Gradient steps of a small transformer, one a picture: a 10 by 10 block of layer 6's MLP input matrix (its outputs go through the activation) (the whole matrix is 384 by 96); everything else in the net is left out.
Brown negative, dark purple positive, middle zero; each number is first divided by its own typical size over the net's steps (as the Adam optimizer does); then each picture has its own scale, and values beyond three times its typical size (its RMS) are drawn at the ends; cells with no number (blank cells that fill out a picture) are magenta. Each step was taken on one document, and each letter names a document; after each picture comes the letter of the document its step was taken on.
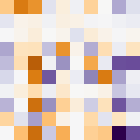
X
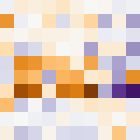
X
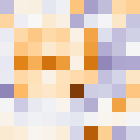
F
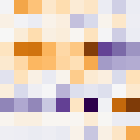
F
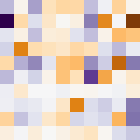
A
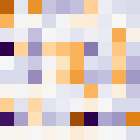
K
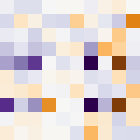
A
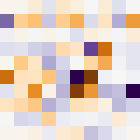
X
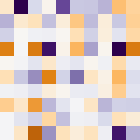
X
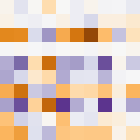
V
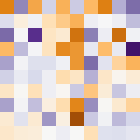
K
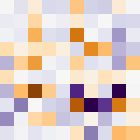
A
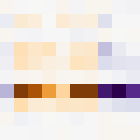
F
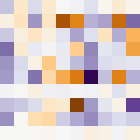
K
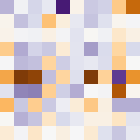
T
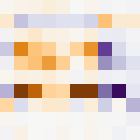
F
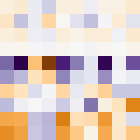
V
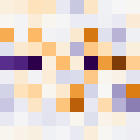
A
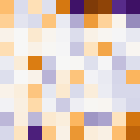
X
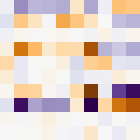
F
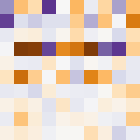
T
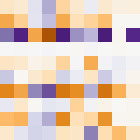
V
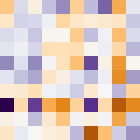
K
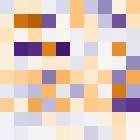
T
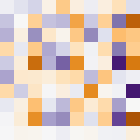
K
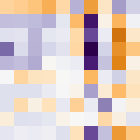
A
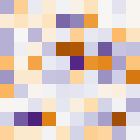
X
